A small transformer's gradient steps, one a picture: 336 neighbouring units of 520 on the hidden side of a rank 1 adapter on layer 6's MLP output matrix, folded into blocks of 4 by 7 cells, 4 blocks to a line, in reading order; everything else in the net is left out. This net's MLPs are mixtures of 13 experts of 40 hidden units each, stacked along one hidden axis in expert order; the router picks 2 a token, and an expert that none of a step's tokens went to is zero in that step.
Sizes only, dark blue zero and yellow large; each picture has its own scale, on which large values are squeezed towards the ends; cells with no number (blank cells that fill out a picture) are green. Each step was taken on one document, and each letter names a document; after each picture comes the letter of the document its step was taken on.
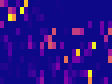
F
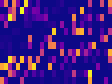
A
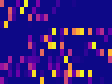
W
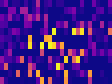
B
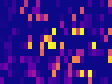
A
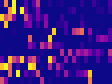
B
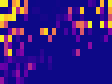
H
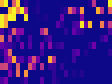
F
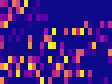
A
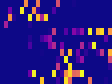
W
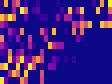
H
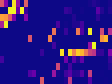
B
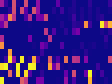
F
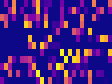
B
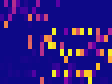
W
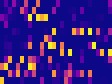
W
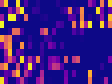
H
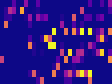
W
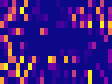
F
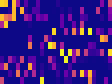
A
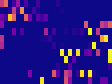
A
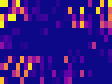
H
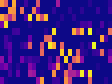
A
